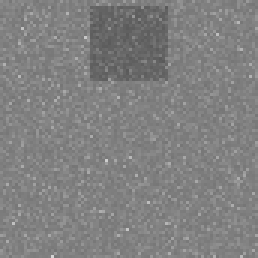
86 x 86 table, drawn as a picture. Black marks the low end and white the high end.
The ninth with the lowest average is the top middle. No regular stripes run through it. An odd patch, lower than its surroundings, sits in the top middle. No row or column stands out.
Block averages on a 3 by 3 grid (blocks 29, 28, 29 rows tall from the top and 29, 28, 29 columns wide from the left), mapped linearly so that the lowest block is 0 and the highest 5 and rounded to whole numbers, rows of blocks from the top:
505 / 555 / 555
